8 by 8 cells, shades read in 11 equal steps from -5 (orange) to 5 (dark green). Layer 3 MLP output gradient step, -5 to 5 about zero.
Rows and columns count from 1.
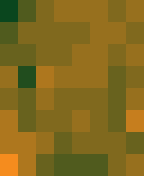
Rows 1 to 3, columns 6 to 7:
-1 0 | -1 -1 | -1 0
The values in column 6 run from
-1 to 2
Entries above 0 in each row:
2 1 2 2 2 2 2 4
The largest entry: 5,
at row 1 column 1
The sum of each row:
3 0 -1 -1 0 -4 -3 -1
